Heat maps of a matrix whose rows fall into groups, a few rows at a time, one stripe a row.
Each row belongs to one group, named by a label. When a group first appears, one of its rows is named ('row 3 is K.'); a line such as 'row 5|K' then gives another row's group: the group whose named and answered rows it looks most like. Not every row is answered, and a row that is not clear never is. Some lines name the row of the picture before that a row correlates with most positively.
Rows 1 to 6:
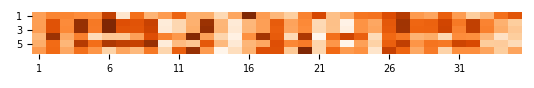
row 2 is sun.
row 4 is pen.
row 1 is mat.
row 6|pen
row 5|sun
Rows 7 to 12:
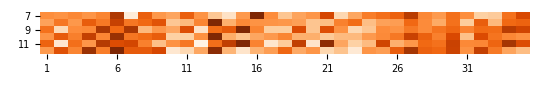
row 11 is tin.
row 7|mat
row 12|sun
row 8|sun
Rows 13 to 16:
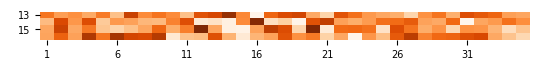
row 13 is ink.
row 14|mat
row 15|pen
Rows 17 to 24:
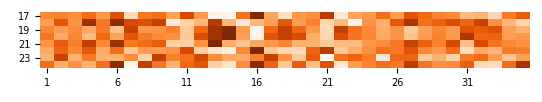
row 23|pen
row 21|sun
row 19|ink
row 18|sun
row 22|mat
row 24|mat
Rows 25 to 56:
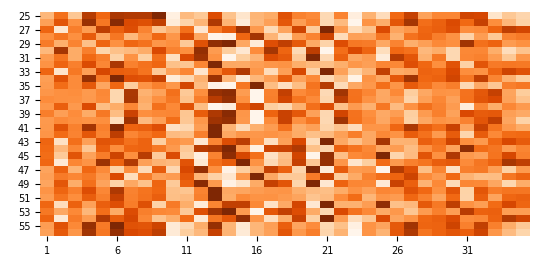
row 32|sun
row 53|ink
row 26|sun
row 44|ink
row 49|pen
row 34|sun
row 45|tin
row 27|tin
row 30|pen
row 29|ink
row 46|tin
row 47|pen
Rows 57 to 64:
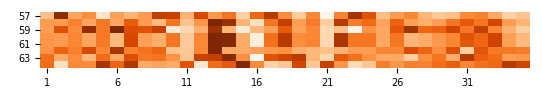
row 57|pen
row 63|ink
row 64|tin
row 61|ink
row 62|sun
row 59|sun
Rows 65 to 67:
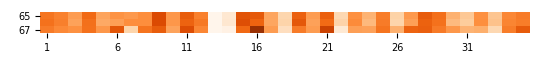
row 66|mat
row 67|mat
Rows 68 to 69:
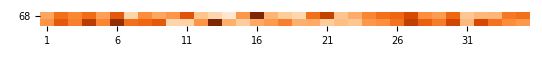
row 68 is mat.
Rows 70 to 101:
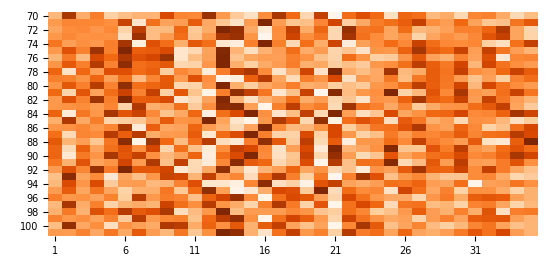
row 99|ink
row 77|sun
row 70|pen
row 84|tin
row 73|ink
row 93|pen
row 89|tin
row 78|tin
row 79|mat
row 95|pen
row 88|mat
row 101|ink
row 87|tin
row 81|tin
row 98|sun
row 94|mat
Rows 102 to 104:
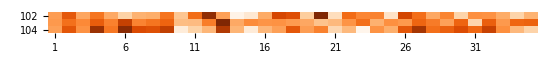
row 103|sun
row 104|sun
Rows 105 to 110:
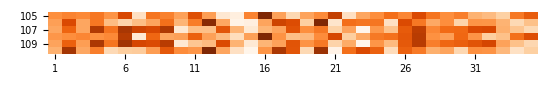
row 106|pen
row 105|mat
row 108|mat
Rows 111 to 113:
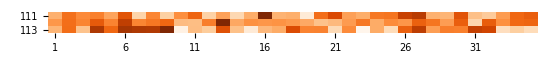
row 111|mat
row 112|sun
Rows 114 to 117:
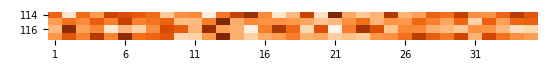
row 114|tin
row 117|sun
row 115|sun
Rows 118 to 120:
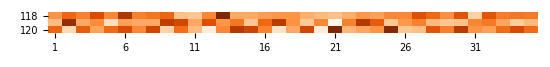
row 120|tin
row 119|pen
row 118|sun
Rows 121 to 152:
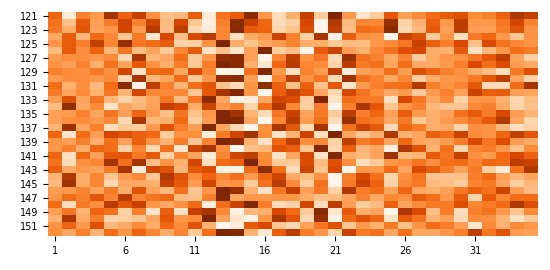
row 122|tin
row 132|ink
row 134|pen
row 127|ink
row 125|sun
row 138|tin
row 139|ink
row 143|mat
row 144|pen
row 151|mat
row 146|ink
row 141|tin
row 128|ink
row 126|mat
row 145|pen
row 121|tin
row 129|mat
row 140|pen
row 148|tin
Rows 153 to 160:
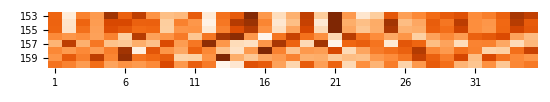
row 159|sun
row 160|mat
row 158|mat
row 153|tin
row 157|pen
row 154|tin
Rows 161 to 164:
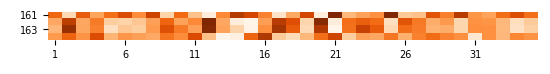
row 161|tin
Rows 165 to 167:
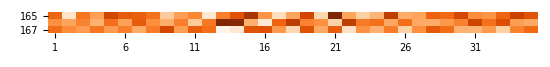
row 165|tin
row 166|ink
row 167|mat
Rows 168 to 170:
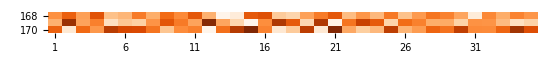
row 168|mat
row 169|pen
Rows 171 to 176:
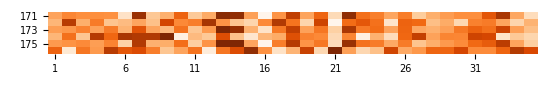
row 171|ink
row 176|tin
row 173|ink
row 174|sun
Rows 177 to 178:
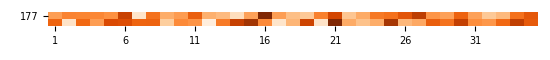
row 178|tin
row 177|mat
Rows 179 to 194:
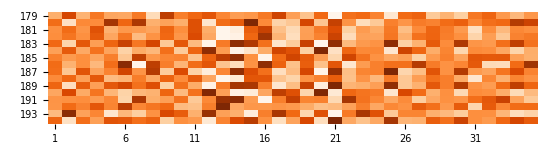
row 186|mat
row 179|pen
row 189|tin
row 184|pen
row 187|tin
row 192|sun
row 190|pen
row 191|ink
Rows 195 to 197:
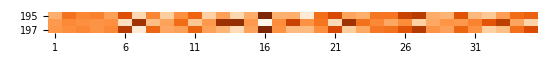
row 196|ink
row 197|mat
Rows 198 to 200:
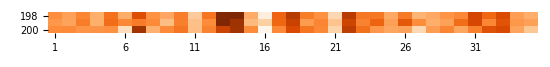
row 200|ink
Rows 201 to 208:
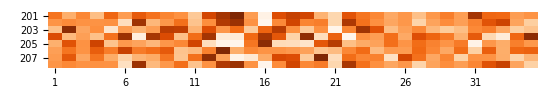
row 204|mat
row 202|ink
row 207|pen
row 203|pen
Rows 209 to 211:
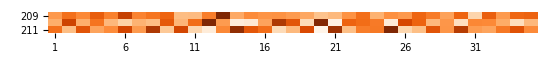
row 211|tin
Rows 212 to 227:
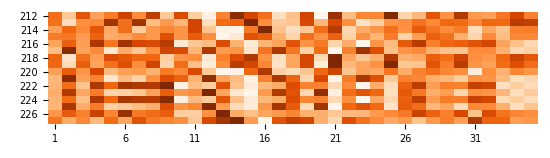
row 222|sun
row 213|tin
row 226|sun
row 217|pen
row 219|tin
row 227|ink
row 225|pen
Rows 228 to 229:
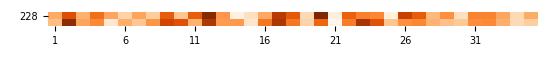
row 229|pen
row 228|pen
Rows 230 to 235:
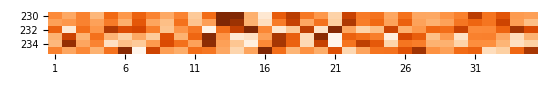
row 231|ink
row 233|pen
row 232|tin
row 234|pen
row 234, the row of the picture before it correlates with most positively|229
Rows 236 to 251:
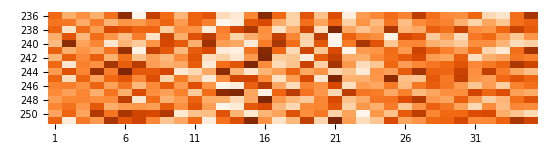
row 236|mat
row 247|ink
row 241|mat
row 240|pen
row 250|sun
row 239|pen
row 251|tin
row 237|mat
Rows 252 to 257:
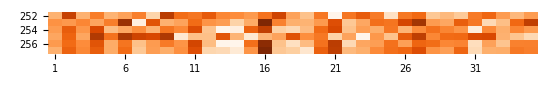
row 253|mat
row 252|pen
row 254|mat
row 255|sun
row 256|mat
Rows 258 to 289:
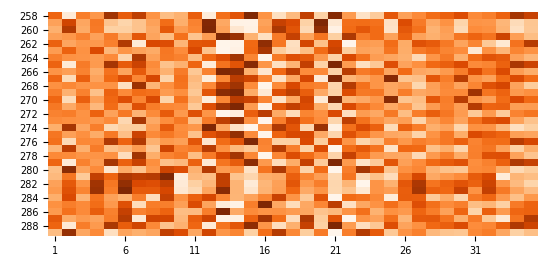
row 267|tin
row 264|ink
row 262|mat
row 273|ink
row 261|ink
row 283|sun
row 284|pen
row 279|tin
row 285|mat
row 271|ink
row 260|pen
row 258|tin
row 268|ink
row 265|tin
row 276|tin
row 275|ink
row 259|pen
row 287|mat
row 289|pen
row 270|tin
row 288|tin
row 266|ink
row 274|pen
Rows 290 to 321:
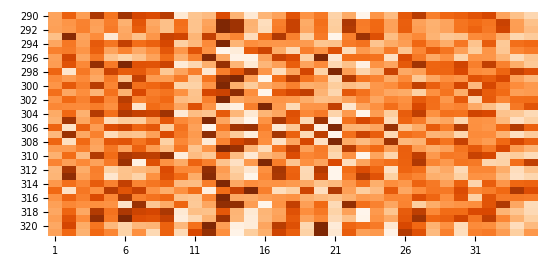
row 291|ink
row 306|tin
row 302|sun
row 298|tin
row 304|sun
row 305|pen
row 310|sun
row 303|mat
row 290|sun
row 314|sun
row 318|sun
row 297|sun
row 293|pen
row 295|mat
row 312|pen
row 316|sun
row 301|ink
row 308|tin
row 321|pen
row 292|ink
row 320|pen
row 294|sun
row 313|pen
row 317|ink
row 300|sun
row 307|pen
